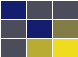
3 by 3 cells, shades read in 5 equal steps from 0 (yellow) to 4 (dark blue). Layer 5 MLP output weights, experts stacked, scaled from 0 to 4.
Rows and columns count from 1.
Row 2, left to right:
3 4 2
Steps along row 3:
down down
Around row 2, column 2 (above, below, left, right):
3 1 3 2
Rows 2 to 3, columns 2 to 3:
4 2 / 1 0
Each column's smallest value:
3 1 0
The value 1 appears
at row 3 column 2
